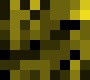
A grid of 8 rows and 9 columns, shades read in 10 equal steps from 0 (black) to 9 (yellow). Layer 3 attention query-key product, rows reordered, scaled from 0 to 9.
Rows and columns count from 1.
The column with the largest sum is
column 9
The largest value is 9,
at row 2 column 9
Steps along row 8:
up down down up down up up down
